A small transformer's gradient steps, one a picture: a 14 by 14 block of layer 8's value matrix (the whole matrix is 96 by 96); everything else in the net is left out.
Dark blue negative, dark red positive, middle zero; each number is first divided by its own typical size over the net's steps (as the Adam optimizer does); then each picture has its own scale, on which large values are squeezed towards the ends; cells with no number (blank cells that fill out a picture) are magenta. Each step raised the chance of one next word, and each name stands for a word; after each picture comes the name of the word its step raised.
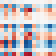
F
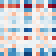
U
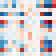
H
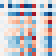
H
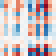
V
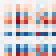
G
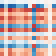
F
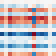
G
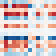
U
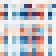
H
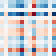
H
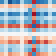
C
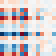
G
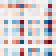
U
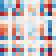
V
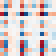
H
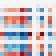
G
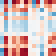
V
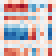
V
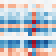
V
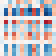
H
